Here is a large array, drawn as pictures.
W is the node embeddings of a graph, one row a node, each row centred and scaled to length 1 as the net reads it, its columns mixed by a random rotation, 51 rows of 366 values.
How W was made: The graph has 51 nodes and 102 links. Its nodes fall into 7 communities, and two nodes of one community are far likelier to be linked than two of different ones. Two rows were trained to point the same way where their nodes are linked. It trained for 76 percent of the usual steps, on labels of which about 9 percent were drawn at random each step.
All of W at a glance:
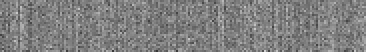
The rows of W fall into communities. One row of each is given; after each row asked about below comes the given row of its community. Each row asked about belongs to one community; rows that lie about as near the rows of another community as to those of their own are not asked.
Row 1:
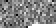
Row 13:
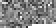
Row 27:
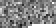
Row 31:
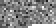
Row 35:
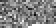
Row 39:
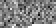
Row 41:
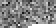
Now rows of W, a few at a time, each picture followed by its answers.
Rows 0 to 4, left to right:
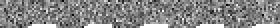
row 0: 27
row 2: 31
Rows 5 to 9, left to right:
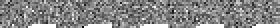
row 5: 27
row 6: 13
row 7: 1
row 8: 27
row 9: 13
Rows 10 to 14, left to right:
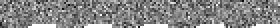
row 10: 31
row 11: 1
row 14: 31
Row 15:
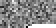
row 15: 13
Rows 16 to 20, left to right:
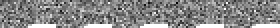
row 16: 1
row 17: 27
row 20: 35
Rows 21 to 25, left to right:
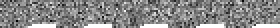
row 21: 35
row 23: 31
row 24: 13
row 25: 13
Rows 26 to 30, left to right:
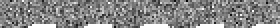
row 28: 31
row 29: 13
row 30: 13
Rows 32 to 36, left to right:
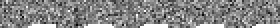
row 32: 27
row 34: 27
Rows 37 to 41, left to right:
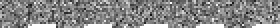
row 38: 1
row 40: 35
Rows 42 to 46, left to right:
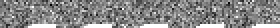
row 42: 31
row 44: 39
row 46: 31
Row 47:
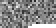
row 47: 41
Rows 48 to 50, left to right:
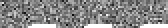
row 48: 35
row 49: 1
